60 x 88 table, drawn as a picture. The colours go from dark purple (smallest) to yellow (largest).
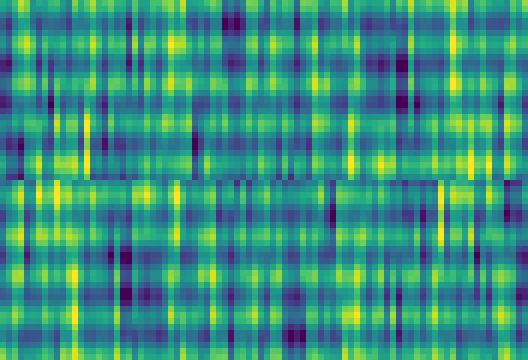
Horizontal stripes repeat 9 times down the table. A half turn leaves it unchanged. No seam splits the table. On average the colour sits 50% of the way up the scale.
